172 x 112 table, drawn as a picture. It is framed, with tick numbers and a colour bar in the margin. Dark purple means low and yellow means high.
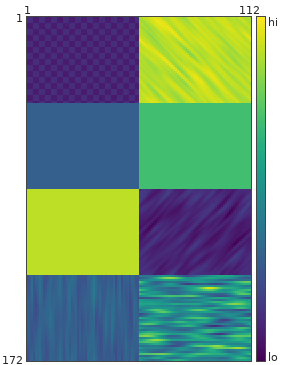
It is made of 4 by 2 panels. Panel 1,1: very low, checkered, faint in contrast. Panel 1,2: very high, slanting down to the right, faint in contrast. Panel 2,1: low, flat. Panel 2,2: high, flat. Panel 3,1: very high, flat. Panel 3,2: very low, slanting up to the right, faint in contrast. Panel 4,1: low, streaked downward, faint in contrast. Panel 4,2: middling, streaked across, strong in contrast.
